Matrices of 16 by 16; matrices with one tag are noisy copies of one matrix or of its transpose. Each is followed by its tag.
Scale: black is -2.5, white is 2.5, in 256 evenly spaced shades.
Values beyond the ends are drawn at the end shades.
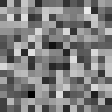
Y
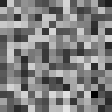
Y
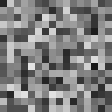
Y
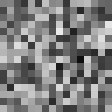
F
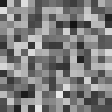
Y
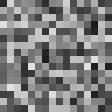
Y
